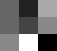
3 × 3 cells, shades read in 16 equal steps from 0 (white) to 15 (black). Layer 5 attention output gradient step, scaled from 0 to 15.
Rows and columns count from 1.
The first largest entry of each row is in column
2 2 3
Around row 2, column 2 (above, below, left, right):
13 0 9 7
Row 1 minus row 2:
0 2 -2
